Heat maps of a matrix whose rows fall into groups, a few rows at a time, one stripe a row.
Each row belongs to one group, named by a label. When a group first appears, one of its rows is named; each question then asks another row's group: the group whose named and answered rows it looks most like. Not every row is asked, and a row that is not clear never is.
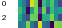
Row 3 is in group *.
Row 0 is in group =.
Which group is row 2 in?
=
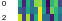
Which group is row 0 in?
*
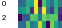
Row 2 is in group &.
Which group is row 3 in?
*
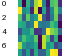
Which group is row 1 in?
=
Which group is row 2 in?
*
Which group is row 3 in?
=
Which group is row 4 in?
&
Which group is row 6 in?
=
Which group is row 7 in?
&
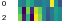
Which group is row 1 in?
*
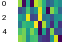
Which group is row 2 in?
*
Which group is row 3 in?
=
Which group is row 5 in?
=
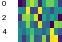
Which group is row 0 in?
&
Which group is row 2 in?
=
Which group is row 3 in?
*
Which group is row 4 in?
&
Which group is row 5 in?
&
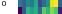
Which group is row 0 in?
&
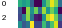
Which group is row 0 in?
&
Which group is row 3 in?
&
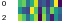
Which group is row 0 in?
=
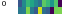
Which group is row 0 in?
&
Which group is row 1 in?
*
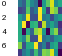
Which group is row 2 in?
*
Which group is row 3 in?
=
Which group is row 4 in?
*
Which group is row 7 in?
&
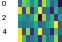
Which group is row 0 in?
=
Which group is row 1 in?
*
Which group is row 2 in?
=
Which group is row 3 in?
&
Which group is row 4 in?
*
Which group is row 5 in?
=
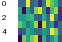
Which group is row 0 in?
&
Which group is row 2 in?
&
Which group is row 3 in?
=
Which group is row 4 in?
&
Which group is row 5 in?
=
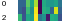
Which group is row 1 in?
=
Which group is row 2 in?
=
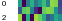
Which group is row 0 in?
&
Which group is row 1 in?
&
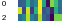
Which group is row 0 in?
*
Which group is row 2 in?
*
